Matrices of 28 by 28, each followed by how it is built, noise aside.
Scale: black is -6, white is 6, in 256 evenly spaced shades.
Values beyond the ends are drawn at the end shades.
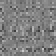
low rank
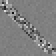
banded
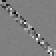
banded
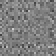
low rank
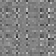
low rank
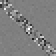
banded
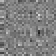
low rank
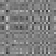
low rank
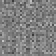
low rank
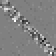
banded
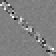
banded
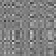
low rank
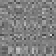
low rank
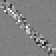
banded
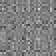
low rank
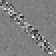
banded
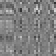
low rank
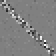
banded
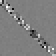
banded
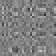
low rank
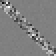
banded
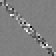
banded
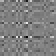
low rank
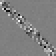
banded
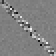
banded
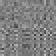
low rank
